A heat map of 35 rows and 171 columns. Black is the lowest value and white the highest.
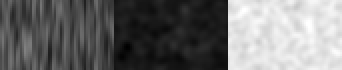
It is made of 1 by 3 panels. Panel 1,1: low, streaked downward. Panel 1,2: very low, blotchy, faint in contrast. Panel 1,3: very high, blotchy, faint in contrast.
